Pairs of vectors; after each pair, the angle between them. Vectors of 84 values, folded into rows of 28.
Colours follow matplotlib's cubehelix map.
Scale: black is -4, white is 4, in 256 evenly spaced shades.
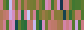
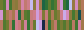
partly opposed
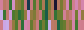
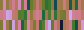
partly aligned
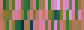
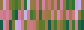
partly opposed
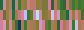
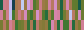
partly aligned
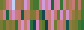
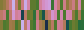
nearly parallel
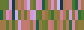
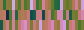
partly opposed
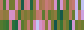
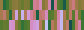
orthogonal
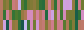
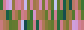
partly opposed
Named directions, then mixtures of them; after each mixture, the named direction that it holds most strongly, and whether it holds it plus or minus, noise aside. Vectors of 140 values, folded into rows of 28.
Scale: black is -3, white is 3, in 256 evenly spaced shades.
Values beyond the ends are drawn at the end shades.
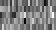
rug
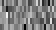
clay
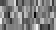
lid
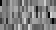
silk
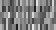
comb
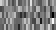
rug, minus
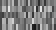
comb, minus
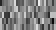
lid, plus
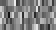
lid, plus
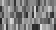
lid, minus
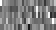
silk, minus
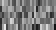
lid, minus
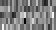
rug, plus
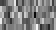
lid, plus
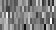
clay, plus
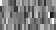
silk, minus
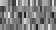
lid, minus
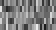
clay, plus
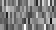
clay, minus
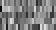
comb, minus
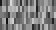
comb, minus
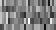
clay, plus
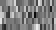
lid, plus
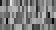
silk, plus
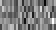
silk, minus
